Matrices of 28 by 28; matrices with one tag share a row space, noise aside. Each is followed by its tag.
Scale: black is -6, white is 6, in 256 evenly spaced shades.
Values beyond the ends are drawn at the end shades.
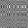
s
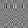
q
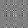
q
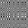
s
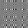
q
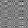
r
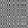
s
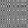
s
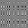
s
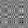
r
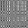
s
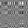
r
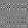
s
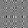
q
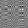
r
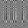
q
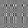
q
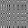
s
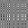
s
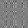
q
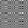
r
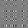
q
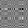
r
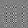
q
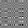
r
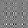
q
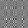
q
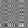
r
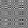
r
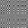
s
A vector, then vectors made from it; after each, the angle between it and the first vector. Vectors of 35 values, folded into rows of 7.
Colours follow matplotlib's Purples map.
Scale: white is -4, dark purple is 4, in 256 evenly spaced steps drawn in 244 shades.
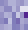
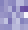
nearly opposite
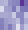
partly opposed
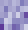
partly aligned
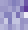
nearly opposite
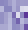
nearly parallel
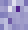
orthogonal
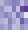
nearly opposite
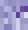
nearly opposite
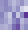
nearly parallel
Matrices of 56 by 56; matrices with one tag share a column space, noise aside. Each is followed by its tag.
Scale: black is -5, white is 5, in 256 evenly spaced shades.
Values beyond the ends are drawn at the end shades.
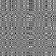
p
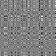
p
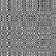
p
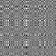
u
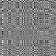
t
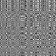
p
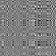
u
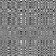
t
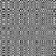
t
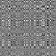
u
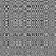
u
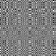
t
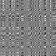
p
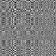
t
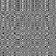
p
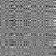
u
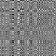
t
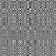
t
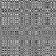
t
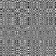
t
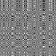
p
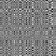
t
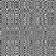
t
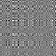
u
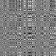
p
